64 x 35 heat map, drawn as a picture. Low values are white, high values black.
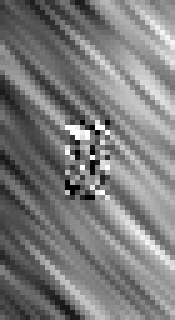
The field climbs toward the left. Streaks slant down to the right. An odd patch, rougher than its surroundings, sits in the centre. The top right is the ninth with the lowest average. Values change most from cell to cell in the centre. The histogram is bell-shaped.
